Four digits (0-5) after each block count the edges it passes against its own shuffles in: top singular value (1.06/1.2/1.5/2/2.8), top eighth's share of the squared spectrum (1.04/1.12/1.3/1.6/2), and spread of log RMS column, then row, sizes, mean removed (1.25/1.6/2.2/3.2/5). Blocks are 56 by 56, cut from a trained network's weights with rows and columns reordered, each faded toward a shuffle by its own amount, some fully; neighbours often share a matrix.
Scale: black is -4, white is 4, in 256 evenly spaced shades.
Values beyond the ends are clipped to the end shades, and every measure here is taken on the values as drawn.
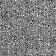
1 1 0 0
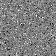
0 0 0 0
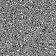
0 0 0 0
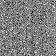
1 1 0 0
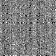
3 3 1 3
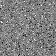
0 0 0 0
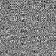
3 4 2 2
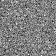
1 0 0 0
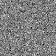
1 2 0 0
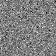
0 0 0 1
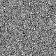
2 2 0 0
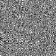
3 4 2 2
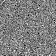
0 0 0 0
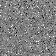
0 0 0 0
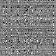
3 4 3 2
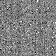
2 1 0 0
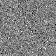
1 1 0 0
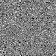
2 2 1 1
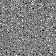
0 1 0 1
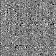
2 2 0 2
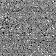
1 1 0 1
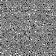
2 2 1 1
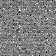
2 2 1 0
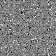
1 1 1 0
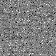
1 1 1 0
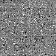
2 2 2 0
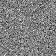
2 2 0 0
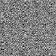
3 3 1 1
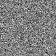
2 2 0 0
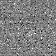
2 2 1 0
